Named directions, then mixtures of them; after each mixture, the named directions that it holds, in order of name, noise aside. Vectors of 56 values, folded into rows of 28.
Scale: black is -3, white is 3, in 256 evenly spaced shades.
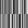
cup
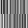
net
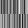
cup, net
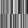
cup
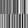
cup, net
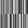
cup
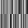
cup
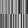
cup, net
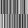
cup, net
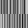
cup, net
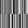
cup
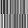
net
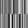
cup
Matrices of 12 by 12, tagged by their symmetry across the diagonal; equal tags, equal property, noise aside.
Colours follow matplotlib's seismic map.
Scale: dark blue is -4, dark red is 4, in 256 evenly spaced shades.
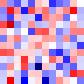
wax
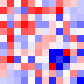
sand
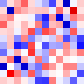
sand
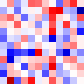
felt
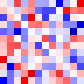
felt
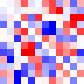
felt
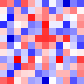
wax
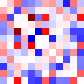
sand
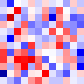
wax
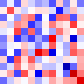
sand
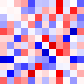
felt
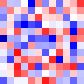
wax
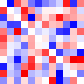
felt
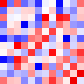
sand
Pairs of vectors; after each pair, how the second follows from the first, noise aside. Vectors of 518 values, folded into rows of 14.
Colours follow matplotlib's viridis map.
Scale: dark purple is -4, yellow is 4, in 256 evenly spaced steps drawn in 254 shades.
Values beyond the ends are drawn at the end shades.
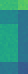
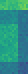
copied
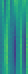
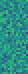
shuffled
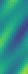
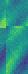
wrapped around
